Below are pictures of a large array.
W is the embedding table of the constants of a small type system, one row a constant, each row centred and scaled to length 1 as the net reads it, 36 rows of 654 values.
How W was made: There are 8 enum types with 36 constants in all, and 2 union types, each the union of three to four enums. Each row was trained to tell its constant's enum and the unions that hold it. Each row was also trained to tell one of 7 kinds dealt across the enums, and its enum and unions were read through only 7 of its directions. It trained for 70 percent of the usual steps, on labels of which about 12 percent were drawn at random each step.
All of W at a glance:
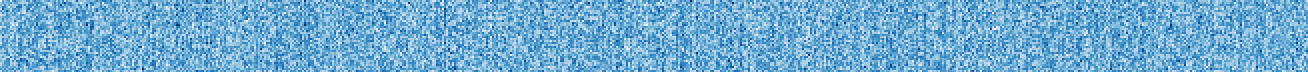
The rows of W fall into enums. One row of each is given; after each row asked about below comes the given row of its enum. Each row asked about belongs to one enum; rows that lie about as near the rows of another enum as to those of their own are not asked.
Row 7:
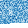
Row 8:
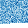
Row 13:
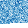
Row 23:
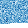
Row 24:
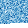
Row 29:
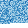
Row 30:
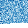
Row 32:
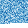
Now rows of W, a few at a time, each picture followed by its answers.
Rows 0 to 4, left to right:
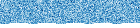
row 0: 23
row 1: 13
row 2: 8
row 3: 32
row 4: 23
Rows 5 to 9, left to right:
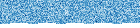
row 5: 24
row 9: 32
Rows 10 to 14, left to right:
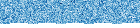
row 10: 13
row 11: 8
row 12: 8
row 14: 32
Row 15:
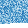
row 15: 30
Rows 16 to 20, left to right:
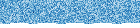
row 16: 30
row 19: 23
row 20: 7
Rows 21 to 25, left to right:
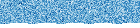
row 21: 23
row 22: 8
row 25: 7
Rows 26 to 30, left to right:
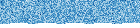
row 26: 30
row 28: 13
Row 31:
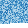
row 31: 30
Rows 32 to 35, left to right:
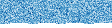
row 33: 7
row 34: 30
